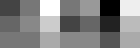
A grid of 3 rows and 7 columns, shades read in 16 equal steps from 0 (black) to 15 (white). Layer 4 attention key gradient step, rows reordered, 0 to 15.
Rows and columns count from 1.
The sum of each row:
56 49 55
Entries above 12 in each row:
2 0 0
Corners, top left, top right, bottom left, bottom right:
4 14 7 10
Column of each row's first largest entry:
3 3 3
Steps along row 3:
same up down same down up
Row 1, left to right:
4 7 15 7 9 0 14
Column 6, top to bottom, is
0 2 5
